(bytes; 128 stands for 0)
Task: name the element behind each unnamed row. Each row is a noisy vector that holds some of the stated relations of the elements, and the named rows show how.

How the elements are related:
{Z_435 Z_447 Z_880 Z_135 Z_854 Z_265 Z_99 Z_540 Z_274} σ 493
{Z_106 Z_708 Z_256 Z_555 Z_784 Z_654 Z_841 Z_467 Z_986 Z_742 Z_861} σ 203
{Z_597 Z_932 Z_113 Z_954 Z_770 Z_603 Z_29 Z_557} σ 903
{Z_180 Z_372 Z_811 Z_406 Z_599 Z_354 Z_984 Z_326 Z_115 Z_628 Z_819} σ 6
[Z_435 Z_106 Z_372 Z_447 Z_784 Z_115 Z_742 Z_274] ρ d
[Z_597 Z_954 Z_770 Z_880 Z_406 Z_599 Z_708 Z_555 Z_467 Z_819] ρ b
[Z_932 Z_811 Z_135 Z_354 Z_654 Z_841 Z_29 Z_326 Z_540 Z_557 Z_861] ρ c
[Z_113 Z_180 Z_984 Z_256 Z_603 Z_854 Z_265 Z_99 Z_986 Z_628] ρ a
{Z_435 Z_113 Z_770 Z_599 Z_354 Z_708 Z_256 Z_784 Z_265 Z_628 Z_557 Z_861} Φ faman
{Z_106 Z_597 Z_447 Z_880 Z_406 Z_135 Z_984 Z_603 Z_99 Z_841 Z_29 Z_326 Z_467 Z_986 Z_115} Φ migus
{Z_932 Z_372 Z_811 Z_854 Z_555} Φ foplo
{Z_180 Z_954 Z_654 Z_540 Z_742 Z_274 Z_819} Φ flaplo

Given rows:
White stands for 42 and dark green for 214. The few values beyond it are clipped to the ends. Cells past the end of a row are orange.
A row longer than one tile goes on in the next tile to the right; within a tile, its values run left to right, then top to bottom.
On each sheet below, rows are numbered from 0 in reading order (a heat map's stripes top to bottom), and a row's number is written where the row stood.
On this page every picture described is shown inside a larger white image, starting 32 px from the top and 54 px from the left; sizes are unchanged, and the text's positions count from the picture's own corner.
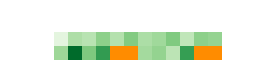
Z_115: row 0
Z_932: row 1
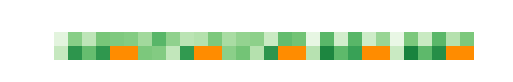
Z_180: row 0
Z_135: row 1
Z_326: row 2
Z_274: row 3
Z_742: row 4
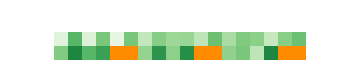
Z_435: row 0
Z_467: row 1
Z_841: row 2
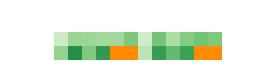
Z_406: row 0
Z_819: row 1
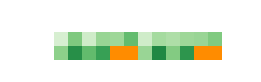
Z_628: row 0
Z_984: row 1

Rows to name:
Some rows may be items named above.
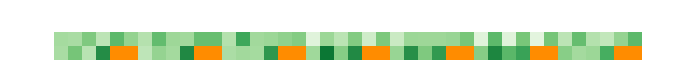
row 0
Z_811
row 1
Z_654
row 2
Z_540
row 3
Z_106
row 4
Z_406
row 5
Z_435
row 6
Z_557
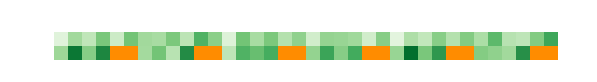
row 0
Z_106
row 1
Z_811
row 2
Z_954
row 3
Z_597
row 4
Z_115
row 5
Z_861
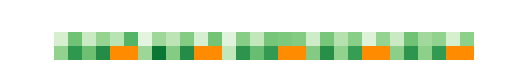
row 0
Z_256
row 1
Z_106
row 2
Z_180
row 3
Z_99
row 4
Z_880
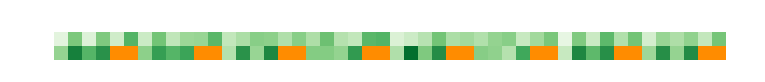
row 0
Z_784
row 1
Z_599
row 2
Z_555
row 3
Z_354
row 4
Z_372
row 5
Z_29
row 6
Z_742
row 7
Z_986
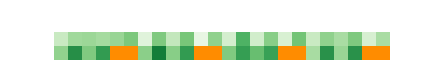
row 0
Z_406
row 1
Z_447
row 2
Z_265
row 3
Z_854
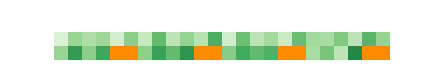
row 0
Z_603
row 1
Z_708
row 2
Z_770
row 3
Z_811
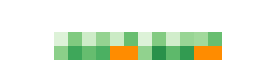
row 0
Z_113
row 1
Z_628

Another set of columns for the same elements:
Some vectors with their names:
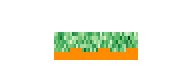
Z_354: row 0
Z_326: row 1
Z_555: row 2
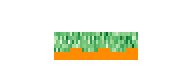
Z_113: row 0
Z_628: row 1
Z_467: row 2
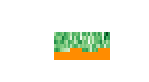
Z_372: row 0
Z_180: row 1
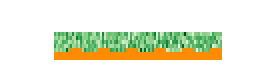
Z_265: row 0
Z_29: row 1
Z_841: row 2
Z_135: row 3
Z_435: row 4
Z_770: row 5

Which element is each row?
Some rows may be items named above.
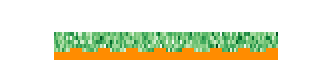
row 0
Z_742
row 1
Z_954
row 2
Z_447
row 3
Z_557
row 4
Z_113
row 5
Z_784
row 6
Z_819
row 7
Z_880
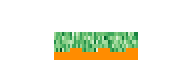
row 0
Z_135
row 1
Z_854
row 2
Z_99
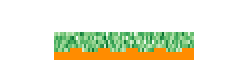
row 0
Z_406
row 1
Z_654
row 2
Z_742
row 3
Z_113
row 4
Z_447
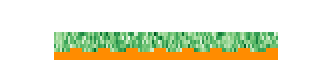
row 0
Z_603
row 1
Z_256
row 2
Z_861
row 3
Z_274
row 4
Z_447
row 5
Z_984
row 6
Z_986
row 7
Z_861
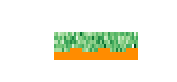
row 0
Z_597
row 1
Z_467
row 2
Z_540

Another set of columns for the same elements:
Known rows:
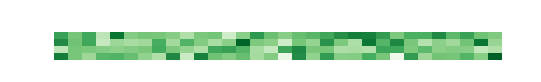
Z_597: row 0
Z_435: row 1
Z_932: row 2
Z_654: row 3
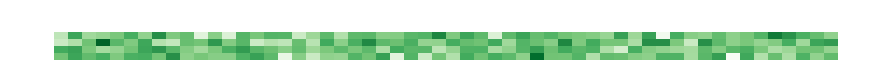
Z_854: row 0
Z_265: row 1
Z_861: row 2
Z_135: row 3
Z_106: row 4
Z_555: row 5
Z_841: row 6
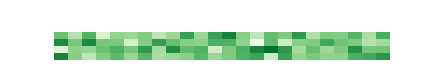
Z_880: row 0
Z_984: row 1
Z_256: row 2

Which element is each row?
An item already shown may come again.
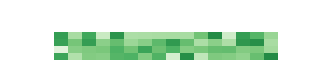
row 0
Z_467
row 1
Z_540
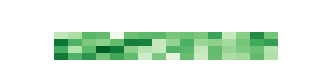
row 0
Z_274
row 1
Z_354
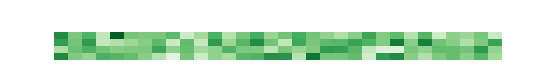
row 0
Z_597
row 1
Z_861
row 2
Z_784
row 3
Z_880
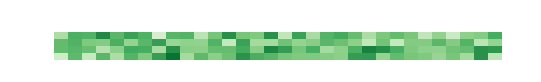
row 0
Z_135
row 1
Z_113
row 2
Z_99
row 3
Z_628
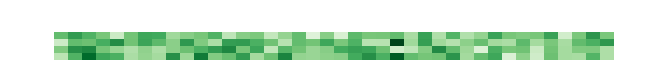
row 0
Z_372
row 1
Z_447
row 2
Z_265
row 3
Z_954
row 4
Z_354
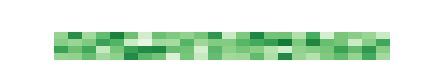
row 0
Z_986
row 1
Z_354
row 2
Z_880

